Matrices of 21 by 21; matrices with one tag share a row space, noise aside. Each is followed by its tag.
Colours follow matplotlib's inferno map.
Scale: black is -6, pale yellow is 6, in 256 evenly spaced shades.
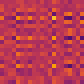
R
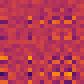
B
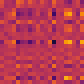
R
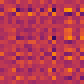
R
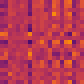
B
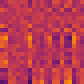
B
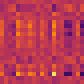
R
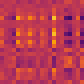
R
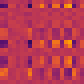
B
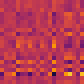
R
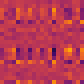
R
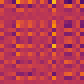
R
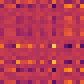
R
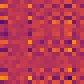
B
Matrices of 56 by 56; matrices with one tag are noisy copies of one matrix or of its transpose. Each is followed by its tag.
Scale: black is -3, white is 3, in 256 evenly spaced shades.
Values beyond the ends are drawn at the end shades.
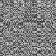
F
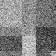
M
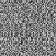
F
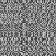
F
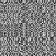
F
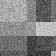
M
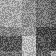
M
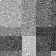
M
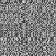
F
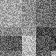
M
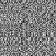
F
